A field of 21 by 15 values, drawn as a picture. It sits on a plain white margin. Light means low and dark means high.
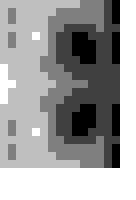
Grain: blotchy. Average level on the scale: 50%. Mirror symmetry: top to bottom. Ninth with the lowest average: middle left. Slope: up to the right. Calmest part: middle left.
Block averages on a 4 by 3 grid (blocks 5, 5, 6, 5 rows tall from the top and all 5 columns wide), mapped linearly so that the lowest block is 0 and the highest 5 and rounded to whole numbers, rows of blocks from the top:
0 2 4 | 0 3 5 | 0 3 5 | 0 2 4
